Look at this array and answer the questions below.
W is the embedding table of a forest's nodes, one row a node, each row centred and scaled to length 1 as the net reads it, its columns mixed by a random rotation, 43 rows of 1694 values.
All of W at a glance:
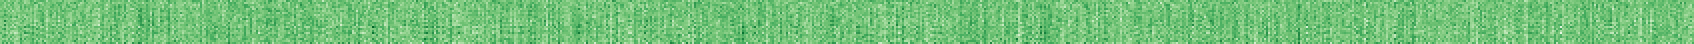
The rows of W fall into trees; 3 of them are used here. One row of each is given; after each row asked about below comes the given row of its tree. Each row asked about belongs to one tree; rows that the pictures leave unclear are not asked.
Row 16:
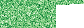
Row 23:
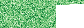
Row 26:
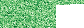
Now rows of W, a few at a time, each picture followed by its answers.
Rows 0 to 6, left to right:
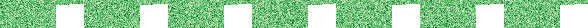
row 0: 16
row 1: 23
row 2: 26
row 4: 26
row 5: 16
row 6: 26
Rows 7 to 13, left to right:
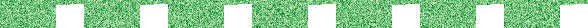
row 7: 16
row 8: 26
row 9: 23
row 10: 23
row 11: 16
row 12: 23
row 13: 26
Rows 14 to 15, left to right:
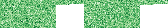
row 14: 16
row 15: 23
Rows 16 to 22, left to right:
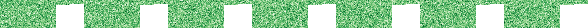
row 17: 23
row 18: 23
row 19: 26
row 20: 23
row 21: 23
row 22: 26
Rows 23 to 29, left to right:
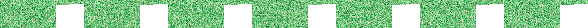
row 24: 23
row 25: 23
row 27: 26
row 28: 16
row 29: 23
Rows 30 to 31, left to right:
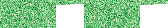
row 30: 26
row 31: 23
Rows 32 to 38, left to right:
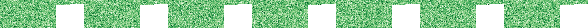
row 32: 26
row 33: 26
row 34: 23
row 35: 16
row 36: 23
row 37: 16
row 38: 26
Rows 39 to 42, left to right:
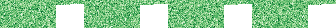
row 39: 26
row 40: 23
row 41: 26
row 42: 16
